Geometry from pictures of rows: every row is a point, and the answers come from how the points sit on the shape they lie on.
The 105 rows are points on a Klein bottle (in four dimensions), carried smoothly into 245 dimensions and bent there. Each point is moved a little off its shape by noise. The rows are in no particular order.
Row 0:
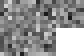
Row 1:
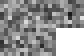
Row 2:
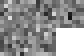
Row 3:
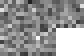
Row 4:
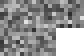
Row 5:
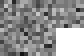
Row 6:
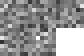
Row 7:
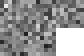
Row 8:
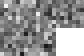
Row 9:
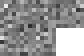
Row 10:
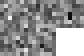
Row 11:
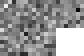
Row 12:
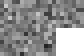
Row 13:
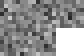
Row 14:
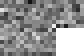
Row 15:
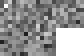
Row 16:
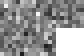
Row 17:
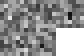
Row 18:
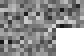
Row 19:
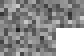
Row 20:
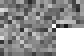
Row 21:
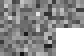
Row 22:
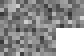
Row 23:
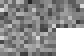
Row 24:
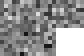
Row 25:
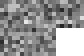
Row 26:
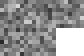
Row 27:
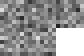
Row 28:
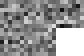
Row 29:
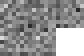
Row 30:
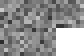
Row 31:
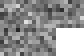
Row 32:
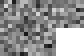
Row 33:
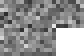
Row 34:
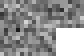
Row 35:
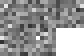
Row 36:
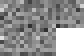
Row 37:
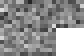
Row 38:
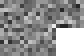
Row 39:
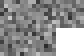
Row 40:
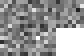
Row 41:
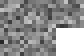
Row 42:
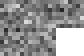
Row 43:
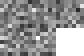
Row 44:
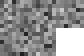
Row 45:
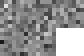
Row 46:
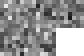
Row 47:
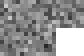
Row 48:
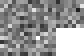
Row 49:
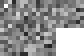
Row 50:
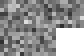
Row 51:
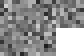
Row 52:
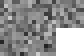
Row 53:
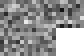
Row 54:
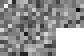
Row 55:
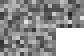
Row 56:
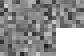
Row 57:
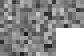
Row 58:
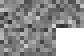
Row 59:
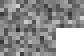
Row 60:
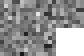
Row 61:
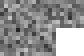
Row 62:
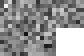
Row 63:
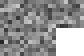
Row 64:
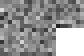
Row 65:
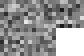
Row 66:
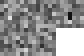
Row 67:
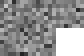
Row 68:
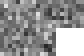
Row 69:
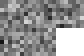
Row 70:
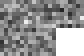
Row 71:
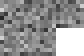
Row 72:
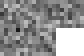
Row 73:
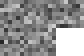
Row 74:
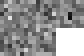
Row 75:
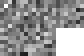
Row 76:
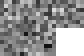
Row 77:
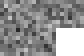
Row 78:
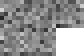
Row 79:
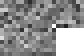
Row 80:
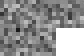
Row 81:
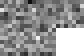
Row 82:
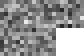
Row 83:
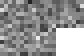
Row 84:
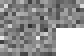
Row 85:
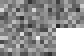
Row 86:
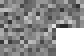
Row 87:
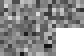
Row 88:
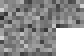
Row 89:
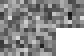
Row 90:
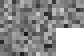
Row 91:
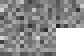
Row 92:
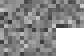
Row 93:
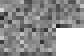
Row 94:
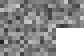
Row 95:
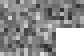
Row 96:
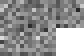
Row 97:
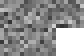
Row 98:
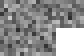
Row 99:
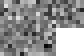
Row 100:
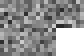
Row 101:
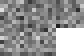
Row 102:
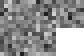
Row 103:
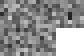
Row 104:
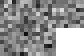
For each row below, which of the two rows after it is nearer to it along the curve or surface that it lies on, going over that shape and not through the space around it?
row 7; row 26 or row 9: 9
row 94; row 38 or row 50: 38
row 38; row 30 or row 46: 30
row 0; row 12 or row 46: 46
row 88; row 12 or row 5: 5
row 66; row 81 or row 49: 49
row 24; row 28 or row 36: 36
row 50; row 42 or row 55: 55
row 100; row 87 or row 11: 11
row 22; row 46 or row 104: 46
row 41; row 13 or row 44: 13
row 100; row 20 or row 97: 20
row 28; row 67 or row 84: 84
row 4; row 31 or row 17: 17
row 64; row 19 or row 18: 18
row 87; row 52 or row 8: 8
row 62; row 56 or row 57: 56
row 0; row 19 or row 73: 19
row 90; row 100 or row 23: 23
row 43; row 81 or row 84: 81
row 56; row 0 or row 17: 0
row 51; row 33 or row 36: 36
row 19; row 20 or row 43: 20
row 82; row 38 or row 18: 18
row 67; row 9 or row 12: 9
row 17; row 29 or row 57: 57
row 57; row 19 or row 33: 19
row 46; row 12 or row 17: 17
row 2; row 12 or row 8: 8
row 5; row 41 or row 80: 80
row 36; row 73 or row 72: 73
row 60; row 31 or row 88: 31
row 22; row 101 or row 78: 78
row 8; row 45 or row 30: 45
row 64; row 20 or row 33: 20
